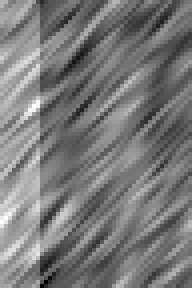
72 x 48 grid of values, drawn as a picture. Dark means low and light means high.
A vertical seam about 20% of the way across splits the table, and the left part is higher. The grain runs diagonally up to the right. On average the colour sits 50% of the way up the scale.
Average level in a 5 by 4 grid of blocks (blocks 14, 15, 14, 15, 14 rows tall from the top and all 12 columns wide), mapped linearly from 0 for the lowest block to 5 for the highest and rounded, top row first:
3110
5020
4120
5222
4011
